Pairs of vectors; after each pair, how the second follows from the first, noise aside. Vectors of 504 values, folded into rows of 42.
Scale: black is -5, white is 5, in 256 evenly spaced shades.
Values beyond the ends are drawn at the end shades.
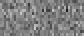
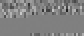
partly zeroed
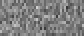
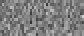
shuffled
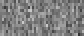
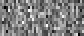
scaled up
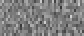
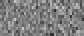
shuffled
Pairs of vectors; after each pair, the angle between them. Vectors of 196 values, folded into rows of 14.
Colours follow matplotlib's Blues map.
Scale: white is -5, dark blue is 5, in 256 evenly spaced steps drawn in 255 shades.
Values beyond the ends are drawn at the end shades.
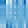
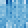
nearly opposite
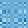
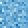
partly opposed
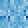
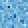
orthogonal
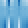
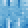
nearly parallel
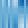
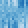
nearly parallel
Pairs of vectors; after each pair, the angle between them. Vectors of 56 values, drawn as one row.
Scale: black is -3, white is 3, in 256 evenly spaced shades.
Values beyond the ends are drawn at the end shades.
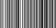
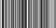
orthogonal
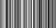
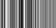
partly opposed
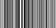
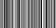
partly aligned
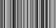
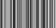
partly aligned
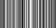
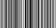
nearly opposite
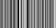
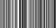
nearly opposite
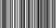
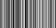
nearly opposite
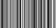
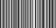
partly opposed
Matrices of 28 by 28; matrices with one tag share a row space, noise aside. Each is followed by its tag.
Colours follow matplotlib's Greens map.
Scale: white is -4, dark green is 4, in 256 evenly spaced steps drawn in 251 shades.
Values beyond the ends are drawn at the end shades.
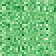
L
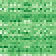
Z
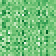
L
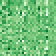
L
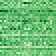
Z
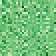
L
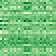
Z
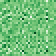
L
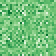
L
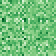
L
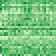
Z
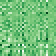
L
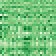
Z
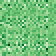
L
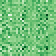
L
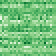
Z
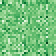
L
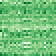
Z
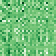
L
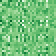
L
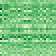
Z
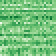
Z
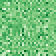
L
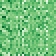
L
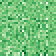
L
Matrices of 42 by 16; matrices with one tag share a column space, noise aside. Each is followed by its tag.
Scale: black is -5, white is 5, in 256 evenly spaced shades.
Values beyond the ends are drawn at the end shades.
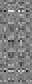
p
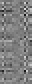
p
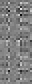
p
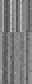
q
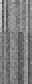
q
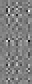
p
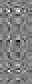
p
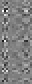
p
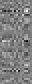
p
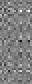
p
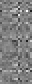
p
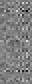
p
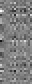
p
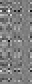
p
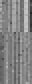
q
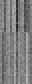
q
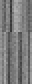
q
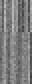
q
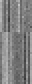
q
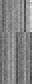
q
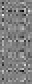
p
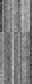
q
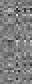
p
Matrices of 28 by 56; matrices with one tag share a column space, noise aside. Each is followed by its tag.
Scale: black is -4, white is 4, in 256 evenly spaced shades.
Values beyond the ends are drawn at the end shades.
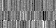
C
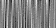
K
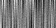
K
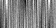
K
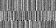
C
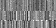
C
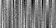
K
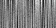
K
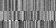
C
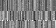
C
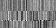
C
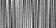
K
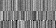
C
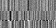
C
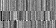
C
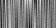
K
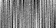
K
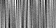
K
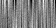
K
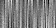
K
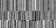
C
